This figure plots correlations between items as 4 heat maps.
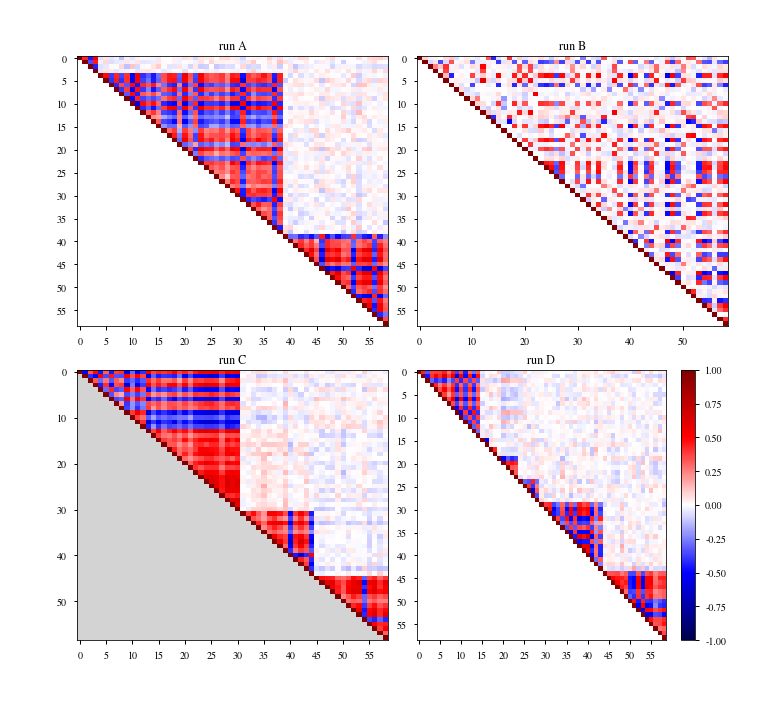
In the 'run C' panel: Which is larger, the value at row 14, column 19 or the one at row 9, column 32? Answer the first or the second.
the first
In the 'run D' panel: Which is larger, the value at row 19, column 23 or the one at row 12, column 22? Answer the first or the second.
the second
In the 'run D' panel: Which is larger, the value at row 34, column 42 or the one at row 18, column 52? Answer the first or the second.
the first
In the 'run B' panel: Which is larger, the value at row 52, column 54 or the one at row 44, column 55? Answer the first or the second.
the second
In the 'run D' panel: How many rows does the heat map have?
59
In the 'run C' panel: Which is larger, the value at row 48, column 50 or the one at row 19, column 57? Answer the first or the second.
the first
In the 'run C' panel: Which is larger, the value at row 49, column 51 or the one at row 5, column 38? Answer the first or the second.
the first
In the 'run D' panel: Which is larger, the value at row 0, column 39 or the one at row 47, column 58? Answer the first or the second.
the second
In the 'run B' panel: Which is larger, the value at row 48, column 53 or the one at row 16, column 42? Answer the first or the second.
the second
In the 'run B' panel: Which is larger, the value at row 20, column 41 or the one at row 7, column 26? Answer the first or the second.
the first
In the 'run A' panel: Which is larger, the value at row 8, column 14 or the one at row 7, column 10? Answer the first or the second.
the first
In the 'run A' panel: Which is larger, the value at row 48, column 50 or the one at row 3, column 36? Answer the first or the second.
the first
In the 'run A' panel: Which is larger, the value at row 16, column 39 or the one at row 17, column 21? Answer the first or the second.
the second
